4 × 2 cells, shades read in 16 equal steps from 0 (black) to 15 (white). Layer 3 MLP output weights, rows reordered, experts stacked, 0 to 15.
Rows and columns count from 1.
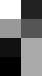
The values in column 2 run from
2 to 10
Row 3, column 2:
10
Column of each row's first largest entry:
1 1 2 2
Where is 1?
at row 3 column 1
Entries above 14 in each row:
1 0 0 0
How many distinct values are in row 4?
2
